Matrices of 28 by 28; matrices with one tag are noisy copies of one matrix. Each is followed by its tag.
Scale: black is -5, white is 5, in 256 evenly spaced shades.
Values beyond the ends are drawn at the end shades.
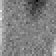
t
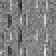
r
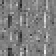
r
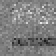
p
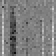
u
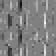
r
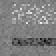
p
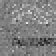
p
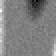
t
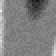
t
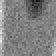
t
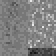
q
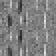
r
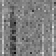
u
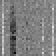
u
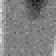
t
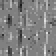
r
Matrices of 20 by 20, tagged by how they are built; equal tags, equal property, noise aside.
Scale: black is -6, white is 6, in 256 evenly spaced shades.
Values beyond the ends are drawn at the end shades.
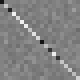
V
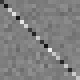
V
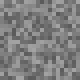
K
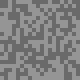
K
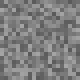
K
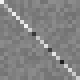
V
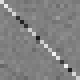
V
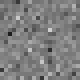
K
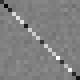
V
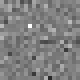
K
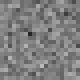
K
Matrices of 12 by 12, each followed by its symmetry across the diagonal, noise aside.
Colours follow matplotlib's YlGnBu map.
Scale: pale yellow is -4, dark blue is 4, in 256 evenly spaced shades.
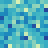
antisymmetric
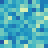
neither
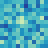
symmetric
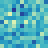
antisymmetric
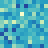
neither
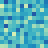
antisymmetric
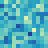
antisymmetric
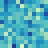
neither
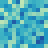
symmetric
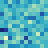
neither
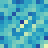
symmetric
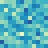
neither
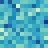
neither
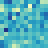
antisymmetric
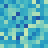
symmetric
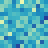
symmetric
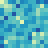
symmetric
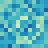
symmetric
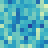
neither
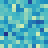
neither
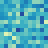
neither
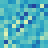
antisymmetric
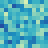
antisymmetric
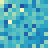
symmetric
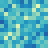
symmetric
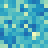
symmetric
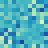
antisymmetric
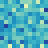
antisymmetric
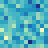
antisymmetric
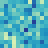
neither
